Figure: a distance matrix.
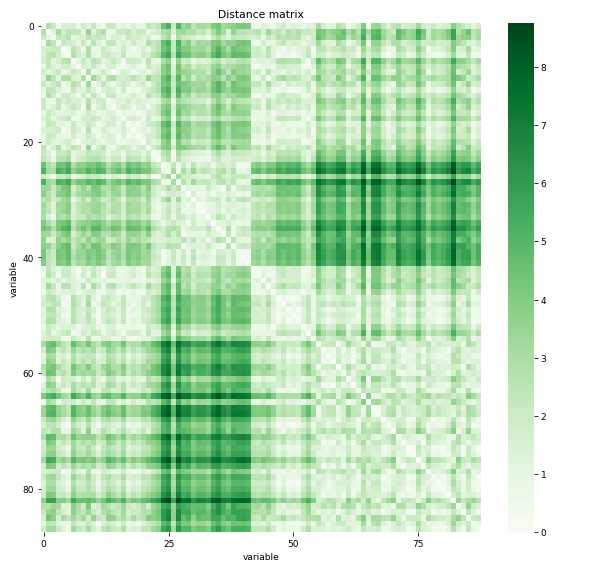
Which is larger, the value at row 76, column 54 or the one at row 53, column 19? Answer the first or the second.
the first
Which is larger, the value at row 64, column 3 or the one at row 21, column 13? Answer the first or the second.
the first
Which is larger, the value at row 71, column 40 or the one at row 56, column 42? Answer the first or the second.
the first
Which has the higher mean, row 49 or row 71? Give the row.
71
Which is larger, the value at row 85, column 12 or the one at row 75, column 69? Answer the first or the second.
the second
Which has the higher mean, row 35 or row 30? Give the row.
35
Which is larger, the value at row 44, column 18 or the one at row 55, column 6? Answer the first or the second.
the second
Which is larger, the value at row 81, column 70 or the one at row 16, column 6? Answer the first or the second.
the first
